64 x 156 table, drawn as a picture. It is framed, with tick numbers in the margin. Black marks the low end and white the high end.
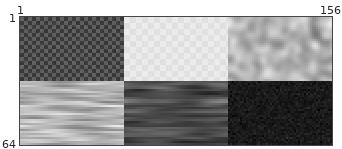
The table splits into 2 rows of 3 panels. Panel 1,1: low, checkered. Panel 1,2: very high, checkered, faint in contrast. Panel 1,3: high, blotchy. Panel 2,1: high, streaked across. Panel 2,2: low, streaked across. Panel 2,3: very low, fine-grained, faint in contrast.
